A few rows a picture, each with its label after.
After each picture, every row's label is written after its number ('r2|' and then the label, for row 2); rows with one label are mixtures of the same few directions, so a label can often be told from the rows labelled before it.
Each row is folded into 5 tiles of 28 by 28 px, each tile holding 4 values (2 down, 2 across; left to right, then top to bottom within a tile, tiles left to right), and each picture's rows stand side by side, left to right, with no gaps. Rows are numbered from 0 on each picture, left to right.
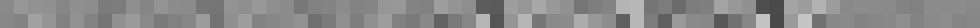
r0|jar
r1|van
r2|jar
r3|van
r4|van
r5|van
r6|van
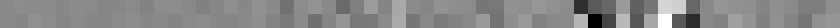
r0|jar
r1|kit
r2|kit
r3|van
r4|jar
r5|jar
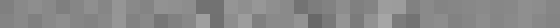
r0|kit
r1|van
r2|jar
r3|jar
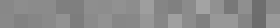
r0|van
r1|kit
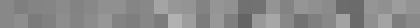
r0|jar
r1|jar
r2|van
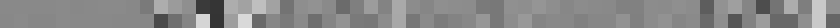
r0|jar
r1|van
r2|kit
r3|van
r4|van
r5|kit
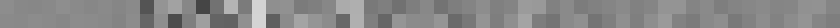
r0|kit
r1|kit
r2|van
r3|jar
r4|jar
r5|jar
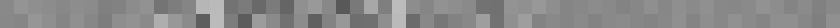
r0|jar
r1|van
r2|kit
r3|van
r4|kit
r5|kit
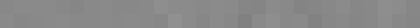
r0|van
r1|jar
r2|jar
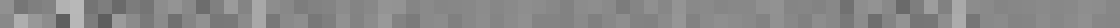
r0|van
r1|kit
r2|jar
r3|jar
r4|kit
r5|van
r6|kit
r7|jar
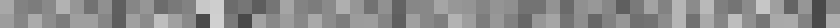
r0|kit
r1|van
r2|kit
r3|jar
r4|kit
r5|kit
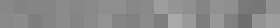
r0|jar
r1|jar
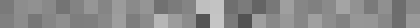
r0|kit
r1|van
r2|kit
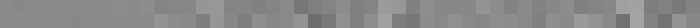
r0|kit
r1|van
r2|jar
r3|kit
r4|van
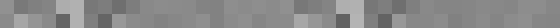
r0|van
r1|van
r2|van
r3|jar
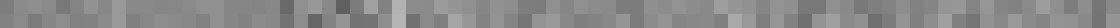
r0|kit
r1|van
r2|kit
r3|jar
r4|van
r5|jar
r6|jar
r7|kit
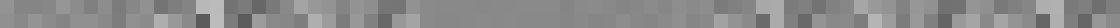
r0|kit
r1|van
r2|jar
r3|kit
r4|kit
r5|van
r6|jar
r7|van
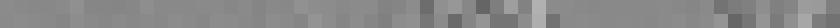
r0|van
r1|kit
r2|jar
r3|kit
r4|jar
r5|jar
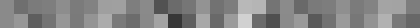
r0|jar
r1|jar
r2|jar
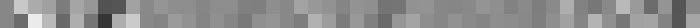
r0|jar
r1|jar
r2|jar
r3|kit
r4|kit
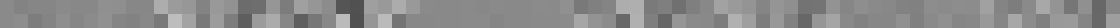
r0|jar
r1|jar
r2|van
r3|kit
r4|van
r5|jar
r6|van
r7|kit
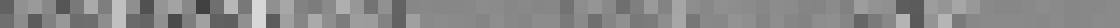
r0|kit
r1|kit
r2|kit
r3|van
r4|kit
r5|jar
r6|van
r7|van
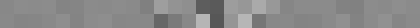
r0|van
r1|van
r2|van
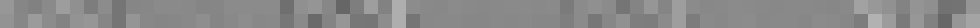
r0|kit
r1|van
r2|kit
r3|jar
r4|kit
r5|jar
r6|jar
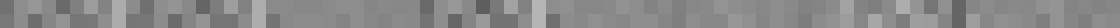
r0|kit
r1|kit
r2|van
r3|kit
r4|kit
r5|jar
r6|kit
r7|van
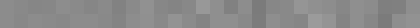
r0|kit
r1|kit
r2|jar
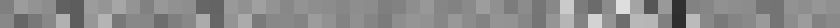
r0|van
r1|van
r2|jar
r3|kit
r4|kit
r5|van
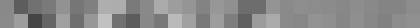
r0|jar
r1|jar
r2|jar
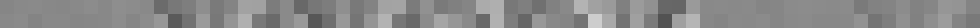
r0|kit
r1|jar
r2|jar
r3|van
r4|jar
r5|van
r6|jar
